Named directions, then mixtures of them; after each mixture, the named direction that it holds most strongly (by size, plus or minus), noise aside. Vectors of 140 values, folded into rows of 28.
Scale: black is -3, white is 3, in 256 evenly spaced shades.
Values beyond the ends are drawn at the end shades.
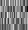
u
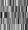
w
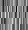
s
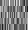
u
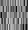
u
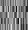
s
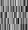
u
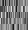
u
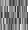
s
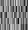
w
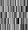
u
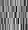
s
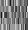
w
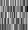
u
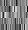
w
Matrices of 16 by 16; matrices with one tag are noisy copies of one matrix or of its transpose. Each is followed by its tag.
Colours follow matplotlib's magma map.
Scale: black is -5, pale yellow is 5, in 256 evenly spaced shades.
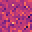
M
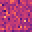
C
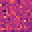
C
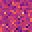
M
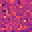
C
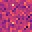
M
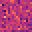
C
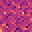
M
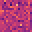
C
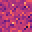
M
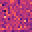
C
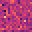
C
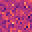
M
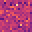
C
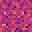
M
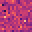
C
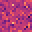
M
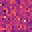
C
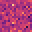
M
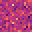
M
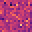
C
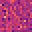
C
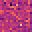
C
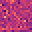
C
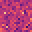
M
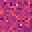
C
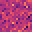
M
